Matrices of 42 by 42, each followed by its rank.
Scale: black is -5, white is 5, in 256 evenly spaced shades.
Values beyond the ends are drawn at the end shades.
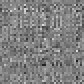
five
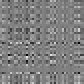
two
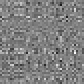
five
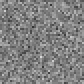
full rank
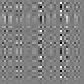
two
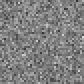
full rank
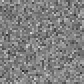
full rank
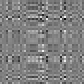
two
